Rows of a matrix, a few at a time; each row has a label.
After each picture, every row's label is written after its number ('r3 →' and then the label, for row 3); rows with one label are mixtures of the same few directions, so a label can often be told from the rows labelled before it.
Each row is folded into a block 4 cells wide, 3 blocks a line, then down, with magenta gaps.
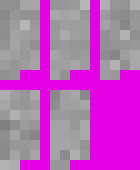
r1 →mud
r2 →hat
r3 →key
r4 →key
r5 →key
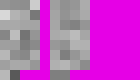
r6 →hat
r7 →key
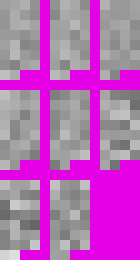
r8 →key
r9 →key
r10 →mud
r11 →mud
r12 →mud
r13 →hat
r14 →key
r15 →key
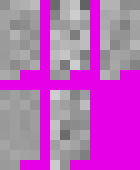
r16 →hat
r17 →key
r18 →mud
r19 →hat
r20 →mud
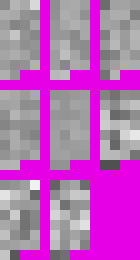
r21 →hat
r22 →key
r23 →mud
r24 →key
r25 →key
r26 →key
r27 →hat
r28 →key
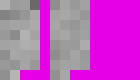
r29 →hat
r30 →mud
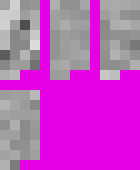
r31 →mud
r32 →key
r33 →key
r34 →hat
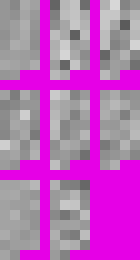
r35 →mud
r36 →key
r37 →mud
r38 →mud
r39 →mud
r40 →mud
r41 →hat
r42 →hat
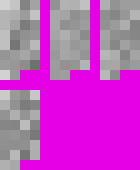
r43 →mud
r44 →hat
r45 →mud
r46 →key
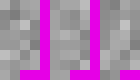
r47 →mud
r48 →hat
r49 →mud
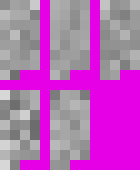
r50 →hat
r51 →mud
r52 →key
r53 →mud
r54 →key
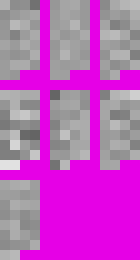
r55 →hat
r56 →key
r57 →hat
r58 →key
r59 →mud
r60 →hat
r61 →key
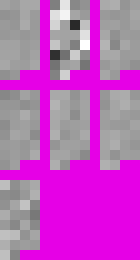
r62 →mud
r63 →mud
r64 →mud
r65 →mud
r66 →mud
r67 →key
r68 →mud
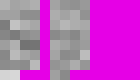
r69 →key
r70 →hat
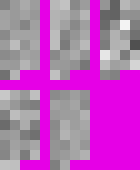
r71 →mud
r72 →mud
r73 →mud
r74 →key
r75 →mud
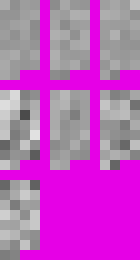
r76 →mud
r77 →key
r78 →hat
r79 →mud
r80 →mud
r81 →hat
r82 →key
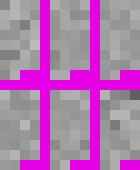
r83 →mud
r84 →key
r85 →hat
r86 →key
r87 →hat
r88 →hat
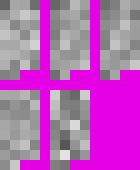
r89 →key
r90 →mud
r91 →mud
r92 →hat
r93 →key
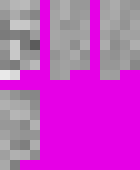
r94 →key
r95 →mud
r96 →mud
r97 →hat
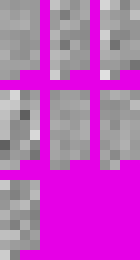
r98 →hat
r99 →mud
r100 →mud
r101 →mud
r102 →key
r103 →hat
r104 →mud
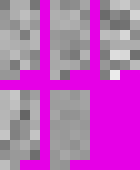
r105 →key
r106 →hat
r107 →hat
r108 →mud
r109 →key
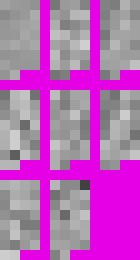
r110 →hat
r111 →key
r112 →mud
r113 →key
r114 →mud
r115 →mud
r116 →key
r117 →hat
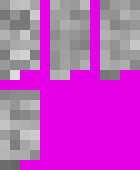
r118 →hat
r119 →key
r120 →key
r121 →key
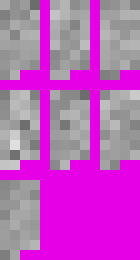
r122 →hat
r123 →mud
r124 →key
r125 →key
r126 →hat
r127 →hat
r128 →mud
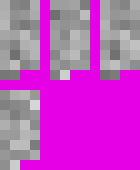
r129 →key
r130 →hat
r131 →key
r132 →hat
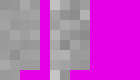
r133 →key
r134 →mud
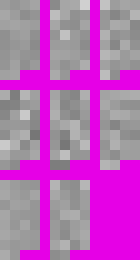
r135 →key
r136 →hat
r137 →mud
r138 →mud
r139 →key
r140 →key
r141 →mud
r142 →key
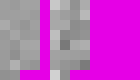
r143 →key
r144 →mud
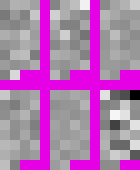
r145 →hat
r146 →hat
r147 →hat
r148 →mud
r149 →hat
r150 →hat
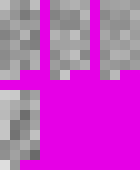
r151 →key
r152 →hat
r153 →hat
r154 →mud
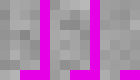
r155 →key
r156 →hat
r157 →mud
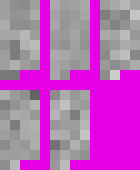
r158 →key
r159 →mud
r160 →hat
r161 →hat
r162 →mud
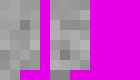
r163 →mud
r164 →key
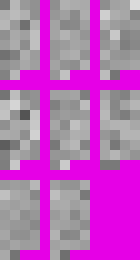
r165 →mud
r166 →hat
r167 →hat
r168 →mud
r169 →hat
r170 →key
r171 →hat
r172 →hat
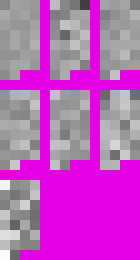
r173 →mud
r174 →hat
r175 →hat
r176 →hat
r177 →mud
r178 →key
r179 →mud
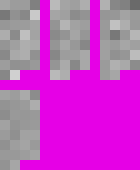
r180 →hat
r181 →key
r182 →hat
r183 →hat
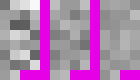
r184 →hat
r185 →key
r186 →hat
